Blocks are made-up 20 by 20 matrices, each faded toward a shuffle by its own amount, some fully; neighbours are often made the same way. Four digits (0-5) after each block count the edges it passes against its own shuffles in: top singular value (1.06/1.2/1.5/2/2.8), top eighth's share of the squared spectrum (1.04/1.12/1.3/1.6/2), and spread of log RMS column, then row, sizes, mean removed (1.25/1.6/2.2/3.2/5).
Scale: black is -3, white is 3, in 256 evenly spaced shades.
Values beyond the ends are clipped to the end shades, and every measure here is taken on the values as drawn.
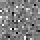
0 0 0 0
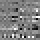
3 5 2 3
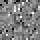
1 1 0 0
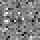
1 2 0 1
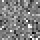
1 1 0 0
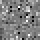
1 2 0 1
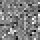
2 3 1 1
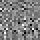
3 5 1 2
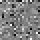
2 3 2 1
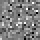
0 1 1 0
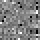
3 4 1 0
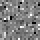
0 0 0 0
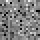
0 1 0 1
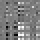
4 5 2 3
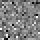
0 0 0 1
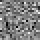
2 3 1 1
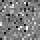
0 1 0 0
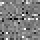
1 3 1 2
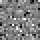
1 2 0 1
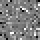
0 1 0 0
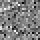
1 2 0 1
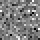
1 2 0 1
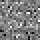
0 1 0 0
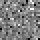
0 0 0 0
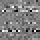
2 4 0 2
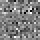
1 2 0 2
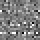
2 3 0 2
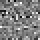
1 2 0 2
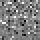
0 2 0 0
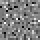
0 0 0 0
